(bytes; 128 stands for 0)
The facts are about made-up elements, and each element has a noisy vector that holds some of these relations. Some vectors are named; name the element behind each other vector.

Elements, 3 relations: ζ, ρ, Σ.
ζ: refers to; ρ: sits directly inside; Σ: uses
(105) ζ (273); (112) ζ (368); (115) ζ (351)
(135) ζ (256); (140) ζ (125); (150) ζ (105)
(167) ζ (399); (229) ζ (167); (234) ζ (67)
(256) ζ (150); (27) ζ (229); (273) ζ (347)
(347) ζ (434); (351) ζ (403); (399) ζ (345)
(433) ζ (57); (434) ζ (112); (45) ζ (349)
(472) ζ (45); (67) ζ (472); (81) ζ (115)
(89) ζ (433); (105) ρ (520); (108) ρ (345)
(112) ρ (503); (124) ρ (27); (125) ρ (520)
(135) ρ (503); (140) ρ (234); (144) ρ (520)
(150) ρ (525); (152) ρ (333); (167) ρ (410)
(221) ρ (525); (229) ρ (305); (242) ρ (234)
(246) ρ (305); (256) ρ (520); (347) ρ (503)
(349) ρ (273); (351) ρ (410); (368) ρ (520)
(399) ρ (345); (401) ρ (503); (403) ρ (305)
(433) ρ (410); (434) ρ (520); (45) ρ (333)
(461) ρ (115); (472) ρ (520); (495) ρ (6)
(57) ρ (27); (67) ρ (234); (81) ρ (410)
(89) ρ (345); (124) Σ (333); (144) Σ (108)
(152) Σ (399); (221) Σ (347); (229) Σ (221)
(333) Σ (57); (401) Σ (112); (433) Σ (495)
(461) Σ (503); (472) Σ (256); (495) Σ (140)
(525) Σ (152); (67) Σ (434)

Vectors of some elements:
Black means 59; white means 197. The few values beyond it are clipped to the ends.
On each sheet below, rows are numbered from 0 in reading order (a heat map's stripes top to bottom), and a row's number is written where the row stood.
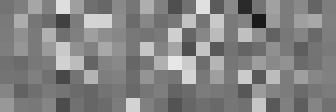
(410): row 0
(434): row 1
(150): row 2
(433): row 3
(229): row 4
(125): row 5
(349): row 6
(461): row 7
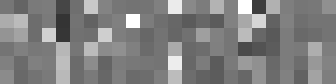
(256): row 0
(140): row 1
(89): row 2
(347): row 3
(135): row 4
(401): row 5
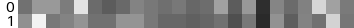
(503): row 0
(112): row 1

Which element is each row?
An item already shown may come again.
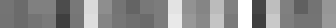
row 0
(256)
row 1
(256)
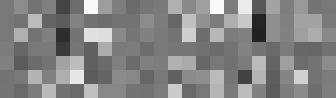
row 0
(105)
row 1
(520)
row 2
(434)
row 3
(399)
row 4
(403)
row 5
(305)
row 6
(150)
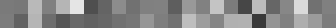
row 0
(305)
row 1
(520)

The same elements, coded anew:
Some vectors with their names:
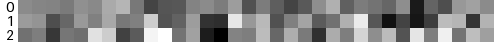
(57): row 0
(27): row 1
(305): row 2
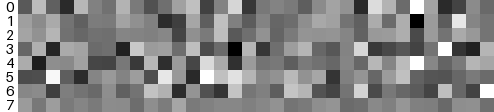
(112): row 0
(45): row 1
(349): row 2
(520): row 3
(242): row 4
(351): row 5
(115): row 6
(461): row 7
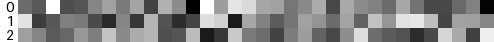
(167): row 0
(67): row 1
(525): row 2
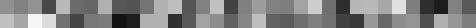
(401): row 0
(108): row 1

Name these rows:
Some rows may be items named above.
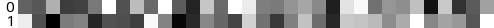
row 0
(410)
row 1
(234)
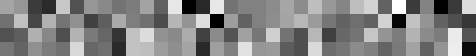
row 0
(503)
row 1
(472)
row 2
(403)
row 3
(229)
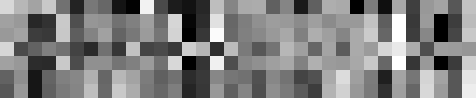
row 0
(345)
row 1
(503)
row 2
(503)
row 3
(67)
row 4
(503)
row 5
(273)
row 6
(273)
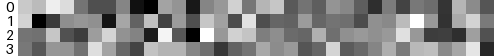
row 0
(399)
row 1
(140)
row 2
(433)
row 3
(246)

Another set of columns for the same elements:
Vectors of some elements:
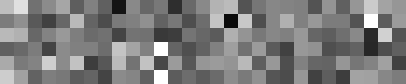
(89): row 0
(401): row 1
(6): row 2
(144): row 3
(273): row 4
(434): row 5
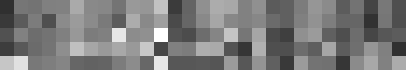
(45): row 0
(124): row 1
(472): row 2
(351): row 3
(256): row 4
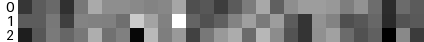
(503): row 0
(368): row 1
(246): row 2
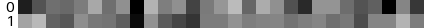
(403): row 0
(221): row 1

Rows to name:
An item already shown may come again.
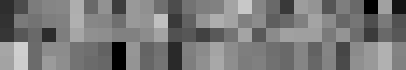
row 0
(305)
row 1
(45)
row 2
(503)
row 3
(140)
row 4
(140)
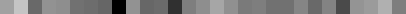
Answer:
(140)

